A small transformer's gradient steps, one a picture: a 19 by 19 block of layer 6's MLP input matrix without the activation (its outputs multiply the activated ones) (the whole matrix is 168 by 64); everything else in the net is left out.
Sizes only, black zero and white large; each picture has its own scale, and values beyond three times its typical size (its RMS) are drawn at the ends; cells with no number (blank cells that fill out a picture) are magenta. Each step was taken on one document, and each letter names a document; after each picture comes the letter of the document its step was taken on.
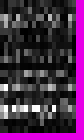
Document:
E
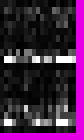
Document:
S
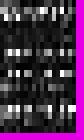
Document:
E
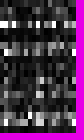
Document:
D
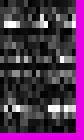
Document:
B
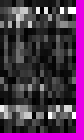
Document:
B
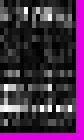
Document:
E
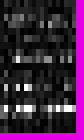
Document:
B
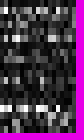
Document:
B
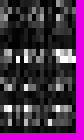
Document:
S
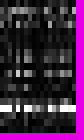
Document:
E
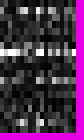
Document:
D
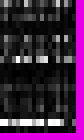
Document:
S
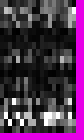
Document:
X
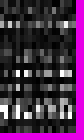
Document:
E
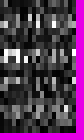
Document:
D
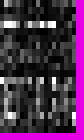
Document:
D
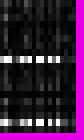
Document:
S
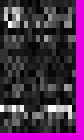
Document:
B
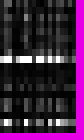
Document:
S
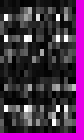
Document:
S
